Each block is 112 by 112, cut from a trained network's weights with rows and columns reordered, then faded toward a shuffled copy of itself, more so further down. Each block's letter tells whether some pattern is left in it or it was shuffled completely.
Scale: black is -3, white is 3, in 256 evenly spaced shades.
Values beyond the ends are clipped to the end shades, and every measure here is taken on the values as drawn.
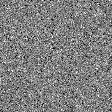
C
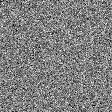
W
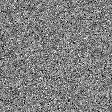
W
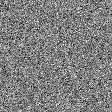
W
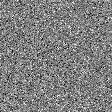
W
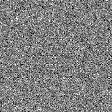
C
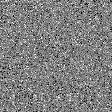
C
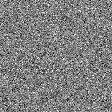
C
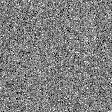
C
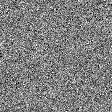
W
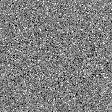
C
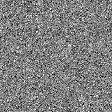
C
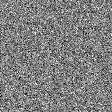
C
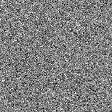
C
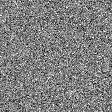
W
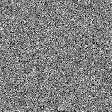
C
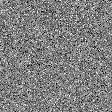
W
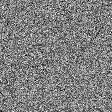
W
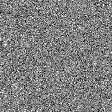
C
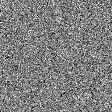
W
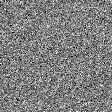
W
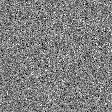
C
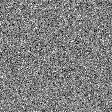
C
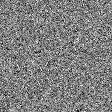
W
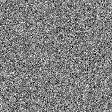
C
